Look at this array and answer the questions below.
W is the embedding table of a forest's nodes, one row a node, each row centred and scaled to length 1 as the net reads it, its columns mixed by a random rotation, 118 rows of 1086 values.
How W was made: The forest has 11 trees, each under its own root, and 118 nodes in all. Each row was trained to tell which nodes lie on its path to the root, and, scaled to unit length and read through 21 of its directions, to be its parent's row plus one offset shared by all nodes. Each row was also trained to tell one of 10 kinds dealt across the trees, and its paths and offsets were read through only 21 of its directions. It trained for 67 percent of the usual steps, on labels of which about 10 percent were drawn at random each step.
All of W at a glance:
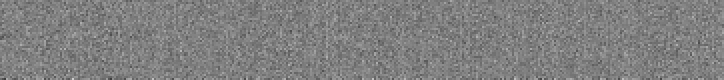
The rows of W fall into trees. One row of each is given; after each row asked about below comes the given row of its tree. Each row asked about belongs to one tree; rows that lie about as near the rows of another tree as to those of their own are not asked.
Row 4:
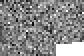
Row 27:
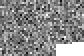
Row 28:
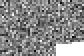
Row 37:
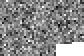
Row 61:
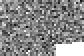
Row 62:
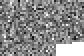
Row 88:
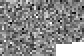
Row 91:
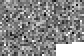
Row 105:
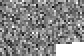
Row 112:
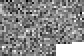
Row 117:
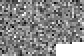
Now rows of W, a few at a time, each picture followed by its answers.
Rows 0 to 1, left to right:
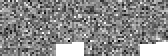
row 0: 4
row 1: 61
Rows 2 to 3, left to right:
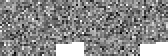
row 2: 91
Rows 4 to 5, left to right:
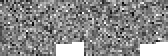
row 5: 37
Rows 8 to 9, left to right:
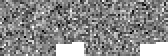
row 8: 37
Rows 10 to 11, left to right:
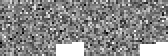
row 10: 91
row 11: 88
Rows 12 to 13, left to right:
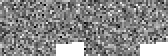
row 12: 4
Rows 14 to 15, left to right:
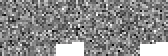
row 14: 28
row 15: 91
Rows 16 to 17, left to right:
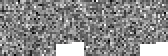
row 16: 91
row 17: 112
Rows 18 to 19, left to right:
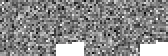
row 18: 117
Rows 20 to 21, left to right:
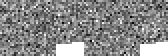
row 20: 91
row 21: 112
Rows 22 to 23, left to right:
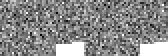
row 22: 61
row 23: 112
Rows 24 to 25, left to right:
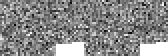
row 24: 28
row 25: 117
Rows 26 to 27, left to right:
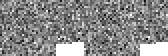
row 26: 117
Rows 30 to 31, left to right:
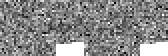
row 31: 4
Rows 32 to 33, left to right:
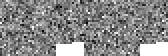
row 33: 117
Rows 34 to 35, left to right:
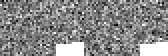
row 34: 28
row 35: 4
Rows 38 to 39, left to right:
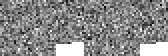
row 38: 88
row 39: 88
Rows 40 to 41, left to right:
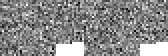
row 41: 4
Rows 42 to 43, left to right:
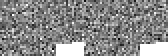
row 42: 62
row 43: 112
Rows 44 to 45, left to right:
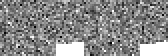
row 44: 4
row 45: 88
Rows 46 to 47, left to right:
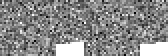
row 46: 112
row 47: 62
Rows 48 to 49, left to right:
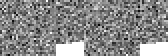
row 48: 28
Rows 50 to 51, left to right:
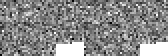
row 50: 28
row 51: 4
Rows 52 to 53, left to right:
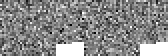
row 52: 91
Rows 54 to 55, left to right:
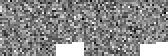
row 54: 112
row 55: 4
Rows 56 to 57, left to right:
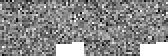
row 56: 112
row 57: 27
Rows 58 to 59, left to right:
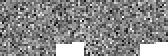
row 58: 117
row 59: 37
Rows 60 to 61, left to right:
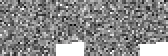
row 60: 91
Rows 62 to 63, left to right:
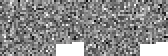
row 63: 62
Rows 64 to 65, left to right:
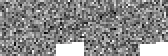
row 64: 62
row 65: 37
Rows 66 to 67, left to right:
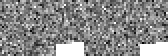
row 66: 91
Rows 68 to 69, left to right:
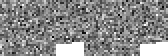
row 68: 88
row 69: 117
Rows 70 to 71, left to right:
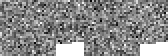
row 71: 4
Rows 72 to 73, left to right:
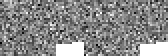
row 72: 91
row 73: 28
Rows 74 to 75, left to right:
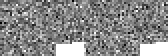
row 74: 91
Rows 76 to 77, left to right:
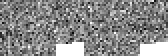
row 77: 28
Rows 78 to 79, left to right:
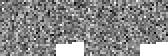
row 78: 117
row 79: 37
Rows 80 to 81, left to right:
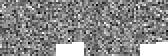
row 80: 4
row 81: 4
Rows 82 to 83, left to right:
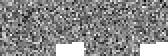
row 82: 37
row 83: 117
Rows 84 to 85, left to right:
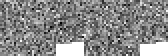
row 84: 62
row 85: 91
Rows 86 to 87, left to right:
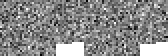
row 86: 117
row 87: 62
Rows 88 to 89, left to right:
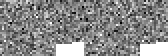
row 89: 117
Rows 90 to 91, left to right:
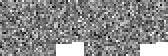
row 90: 62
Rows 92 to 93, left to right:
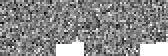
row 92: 112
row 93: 62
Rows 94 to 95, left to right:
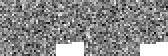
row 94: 91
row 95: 37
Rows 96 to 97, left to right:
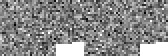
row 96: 62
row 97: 117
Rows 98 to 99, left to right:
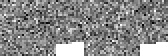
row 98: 61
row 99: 37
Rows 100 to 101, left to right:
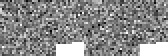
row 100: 112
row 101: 105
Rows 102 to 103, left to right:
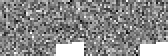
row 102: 28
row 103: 37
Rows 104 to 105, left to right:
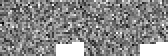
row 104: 4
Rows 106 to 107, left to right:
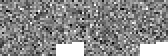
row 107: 28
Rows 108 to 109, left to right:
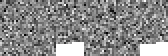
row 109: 37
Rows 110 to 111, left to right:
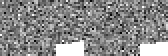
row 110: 112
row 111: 117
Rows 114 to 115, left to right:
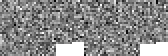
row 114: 62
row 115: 37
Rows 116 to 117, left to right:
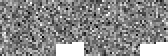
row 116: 37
